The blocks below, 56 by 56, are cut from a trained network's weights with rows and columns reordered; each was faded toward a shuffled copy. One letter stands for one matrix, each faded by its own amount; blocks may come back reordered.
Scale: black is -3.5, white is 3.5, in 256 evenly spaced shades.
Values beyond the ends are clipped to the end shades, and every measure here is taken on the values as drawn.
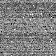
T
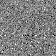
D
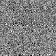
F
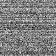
T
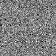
F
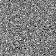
F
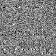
F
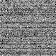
T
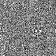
F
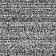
T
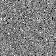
D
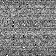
T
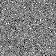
D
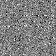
D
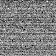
T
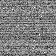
T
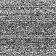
T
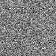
F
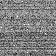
T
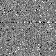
D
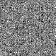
F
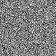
F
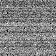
T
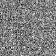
F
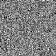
F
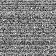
T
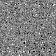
D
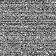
T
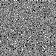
D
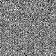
F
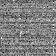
T
